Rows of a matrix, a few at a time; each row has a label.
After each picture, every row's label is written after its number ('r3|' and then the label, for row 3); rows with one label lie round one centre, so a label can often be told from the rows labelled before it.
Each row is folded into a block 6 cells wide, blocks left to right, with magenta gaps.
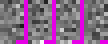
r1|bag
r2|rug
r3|rug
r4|bag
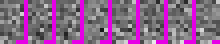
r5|bag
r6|bag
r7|bag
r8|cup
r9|rug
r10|rug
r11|rug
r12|rug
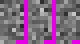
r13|bag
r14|cup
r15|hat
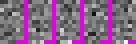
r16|hat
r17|rug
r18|rug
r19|hat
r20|rug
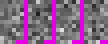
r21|bag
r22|hat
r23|rug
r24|rug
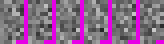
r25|cup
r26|bag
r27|cup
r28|cup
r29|bag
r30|bag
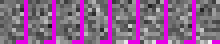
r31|bag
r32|bag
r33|bag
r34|cup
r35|rug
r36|rug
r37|bag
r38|rug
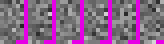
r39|bag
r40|bag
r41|cup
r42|bag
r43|bag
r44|rug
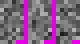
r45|hat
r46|cup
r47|hat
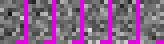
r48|hat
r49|hat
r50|cup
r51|rug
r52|rug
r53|bag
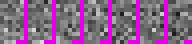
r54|rug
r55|rug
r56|bag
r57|cup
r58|hat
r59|bag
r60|hat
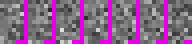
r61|bag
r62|bag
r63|rug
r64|bag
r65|cup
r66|cup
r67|hat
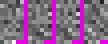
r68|rug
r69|bag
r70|bag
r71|rug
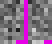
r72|rug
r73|rug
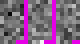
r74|hat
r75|rug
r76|bag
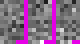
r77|bag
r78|rug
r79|rug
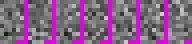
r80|hat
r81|rug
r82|bag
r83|hat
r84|cup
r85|bag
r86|cup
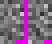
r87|bag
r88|bag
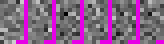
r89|rug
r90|cup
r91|hat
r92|cup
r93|hat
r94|hat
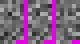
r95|hat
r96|hat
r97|bag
